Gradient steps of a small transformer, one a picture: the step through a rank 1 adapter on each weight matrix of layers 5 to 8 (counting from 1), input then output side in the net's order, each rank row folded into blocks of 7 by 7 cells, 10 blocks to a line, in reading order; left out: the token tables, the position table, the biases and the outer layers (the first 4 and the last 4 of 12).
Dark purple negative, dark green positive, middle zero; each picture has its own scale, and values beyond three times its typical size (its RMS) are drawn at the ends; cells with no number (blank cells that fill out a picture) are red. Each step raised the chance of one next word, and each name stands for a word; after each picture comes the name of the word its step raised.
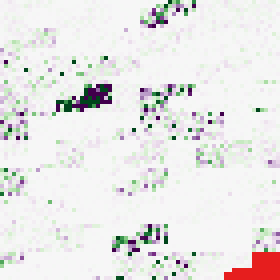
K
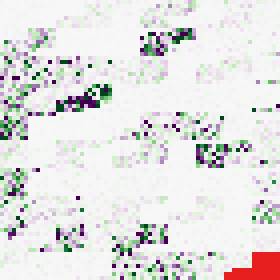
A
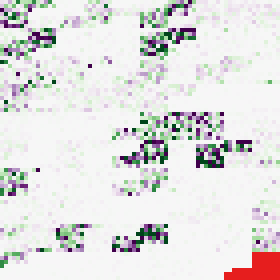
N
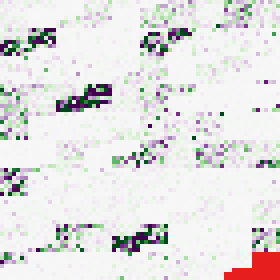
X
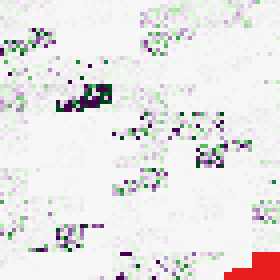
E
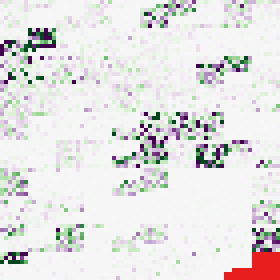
N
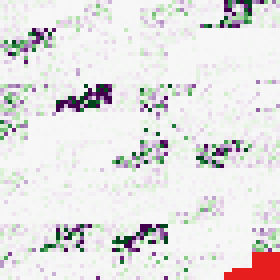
X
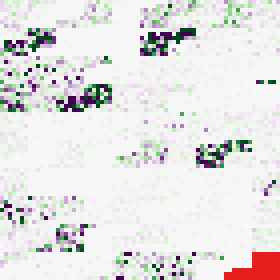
A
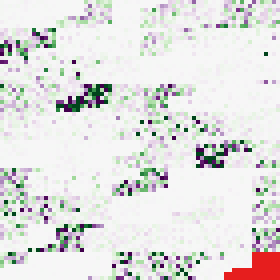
E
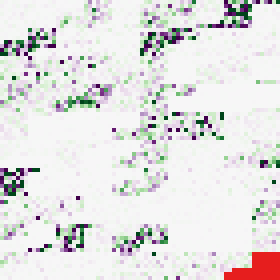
X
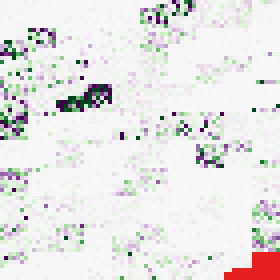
K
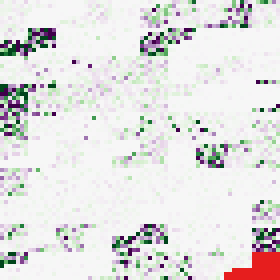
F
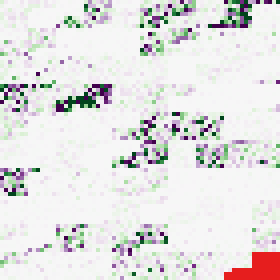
X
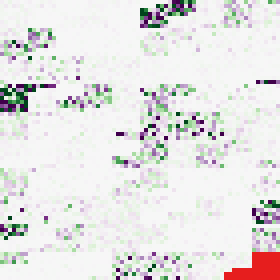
F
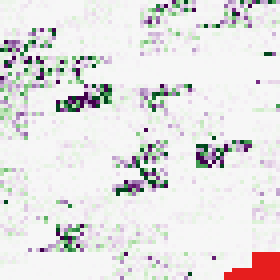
E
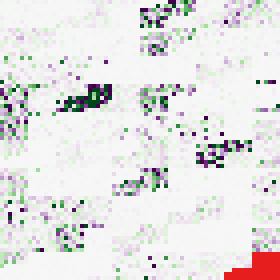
K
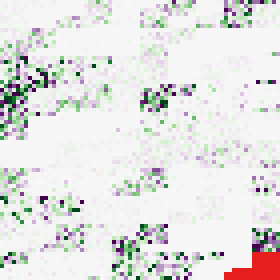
A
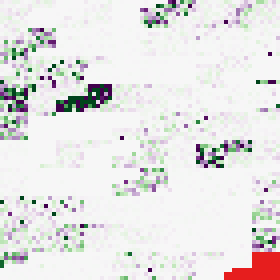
K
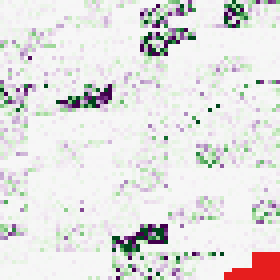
X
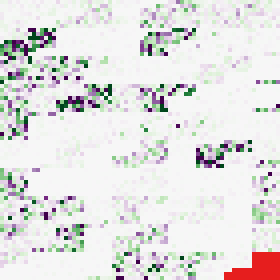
A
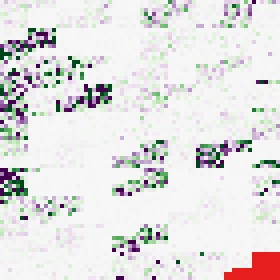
A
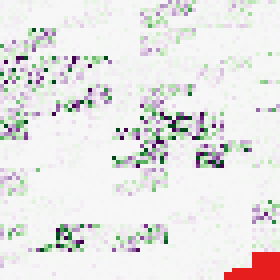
N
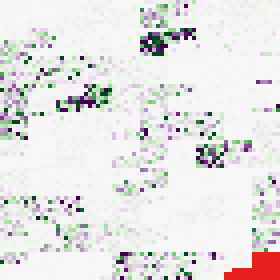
A
